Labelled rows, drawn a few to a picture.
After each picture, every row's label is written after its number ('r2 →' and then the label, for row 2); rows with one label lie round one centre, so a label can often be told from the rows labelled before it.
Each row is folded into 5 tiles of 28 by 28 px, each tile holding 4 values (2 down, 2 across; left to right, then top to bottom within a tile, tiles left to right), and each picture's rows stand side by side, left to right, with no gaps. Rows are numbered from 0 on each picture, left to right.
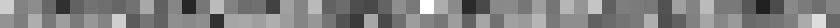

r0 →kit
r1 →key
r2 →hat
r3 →kit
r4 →hat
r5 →kit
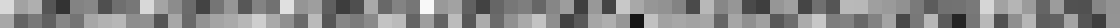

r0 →kit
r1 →kit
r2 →kit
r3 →kit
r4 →key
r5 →kit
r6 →hat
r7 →hat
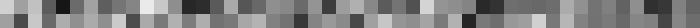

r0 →kit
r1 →kit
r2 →key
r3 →kit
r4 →hat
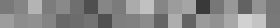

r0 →hat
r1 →kit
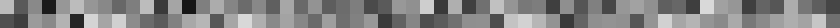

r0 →key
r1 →key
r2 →hat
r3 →key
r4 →key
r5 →kit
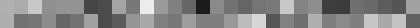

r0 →hat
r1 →kit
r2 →kit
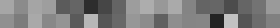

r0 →hat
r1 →hat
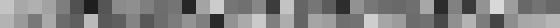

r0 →hat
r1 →key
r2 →kit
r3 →key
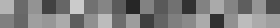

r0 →key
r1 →key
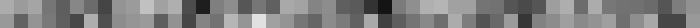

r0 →hat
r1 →kit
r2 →hat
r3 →hat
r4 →hat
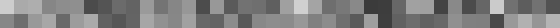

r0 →hat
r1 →hat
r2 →hat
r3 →key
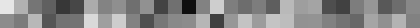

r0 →kit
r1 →key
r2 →kit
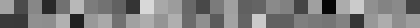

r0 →key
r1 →kit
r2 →key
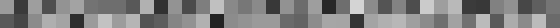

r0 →key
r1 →key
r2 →key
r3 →kit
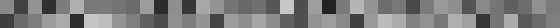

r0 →key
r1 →key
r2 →key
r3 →hat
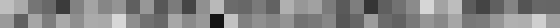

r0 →kit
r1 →key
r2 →hat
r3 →kit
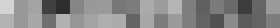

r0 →kit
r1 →hat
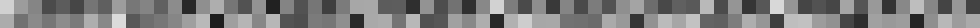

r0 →kit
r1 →key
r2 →key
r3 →key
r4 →key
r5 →key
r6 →key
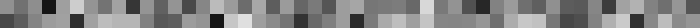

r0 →key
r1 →key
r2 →key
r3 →kit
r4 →key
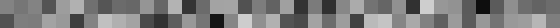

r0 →key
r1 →key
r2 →key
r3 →kit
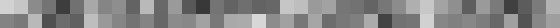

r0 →kit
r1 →kit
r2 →hat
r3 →hat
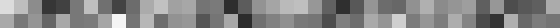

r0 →kit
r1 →hat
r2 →kit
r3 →hat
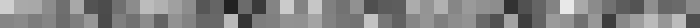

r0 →hat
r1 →hat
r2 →hat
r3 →hat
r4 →kit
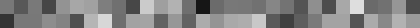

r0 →key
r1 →kit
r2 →key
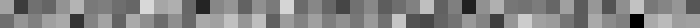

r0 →key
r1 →kit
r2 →kit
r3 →key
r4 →key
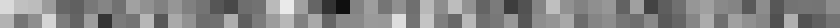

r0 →hat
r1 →hat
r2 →kit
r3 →hat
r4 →hat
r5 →hat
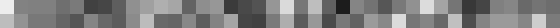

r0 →hat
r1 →hat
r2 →kit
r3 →kit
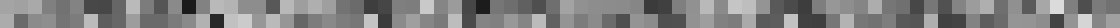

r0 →hat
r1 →key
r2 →hat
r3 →kit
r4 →hat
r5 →hat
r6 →hat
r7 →key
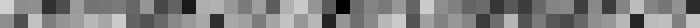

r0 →kit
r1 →key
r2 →kit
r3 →hat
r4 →key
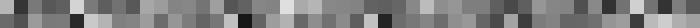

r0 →key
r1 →hat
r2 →hat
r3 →hat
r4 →key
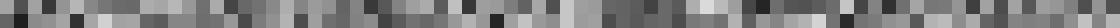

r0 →key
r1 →hat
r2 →hat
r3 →key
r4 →hat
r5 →kit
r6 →key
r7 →key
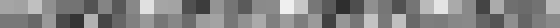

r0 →hat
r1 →kit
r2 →kit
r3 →hat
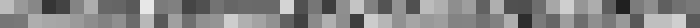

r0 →kit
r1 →kit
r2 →key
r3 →hat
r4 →kit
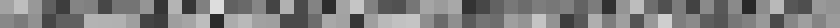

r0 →kit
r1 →key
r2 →key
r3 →kit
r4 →key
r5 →key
